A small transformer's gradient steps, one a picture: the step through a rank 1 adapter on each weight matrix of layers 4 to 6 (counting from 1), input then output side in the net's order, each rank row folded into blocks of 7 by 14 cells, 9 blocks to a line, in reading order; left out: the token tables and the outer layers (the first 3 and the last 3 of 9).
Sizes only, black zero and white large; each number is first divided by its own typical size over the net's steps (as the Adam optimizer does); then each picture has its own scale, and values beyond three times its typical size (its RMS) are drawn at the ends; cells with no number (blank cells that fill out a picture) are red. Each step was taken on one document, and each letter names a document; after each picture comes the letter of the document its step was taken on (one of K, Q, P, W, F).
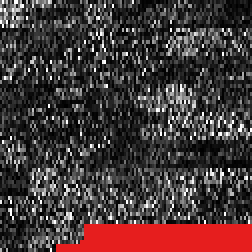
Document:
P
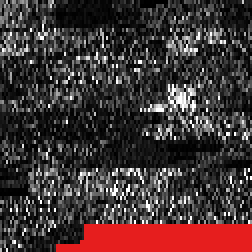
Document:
P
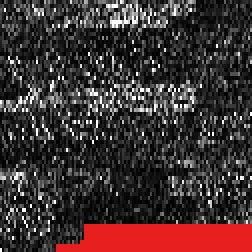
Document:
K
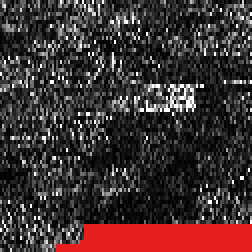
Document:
K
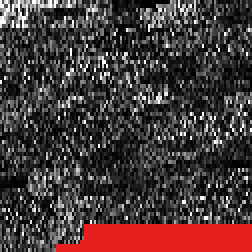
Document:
P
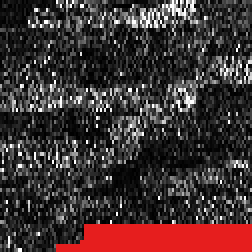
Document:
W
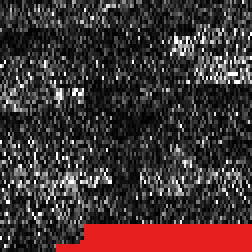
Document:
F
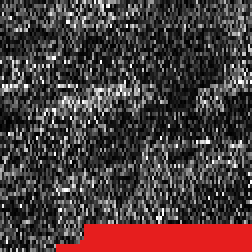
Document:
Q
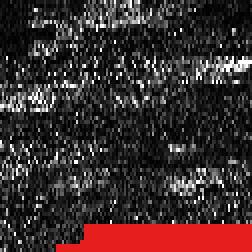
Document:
W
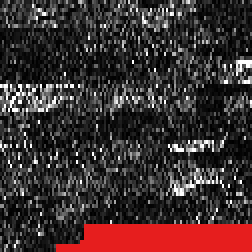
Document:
W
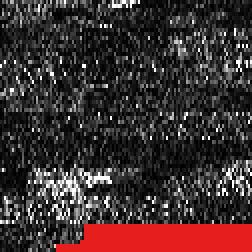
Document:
F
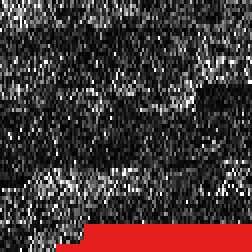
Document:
F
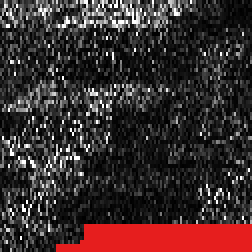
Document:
K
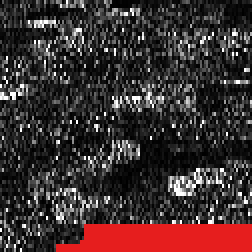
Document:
W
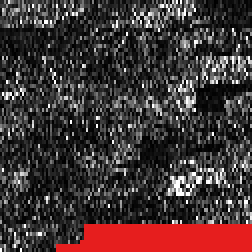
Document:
W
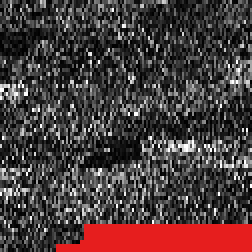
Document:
Q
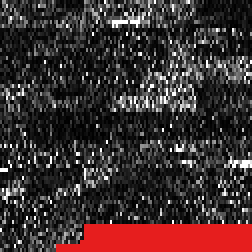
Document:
W
